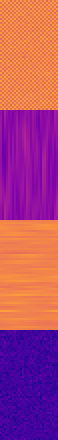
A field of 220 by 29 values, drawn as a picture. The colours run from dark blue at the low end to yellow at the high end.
The table splits into 4 rows of 1 panel. Panel 1,1: high, checkered. Panel 2,1: low, streaked downward, faint in contrast. Panel 3,1: high, streaked across, faint in contrast. Panel 4,1: very low, fine-grained, faint in contrast.
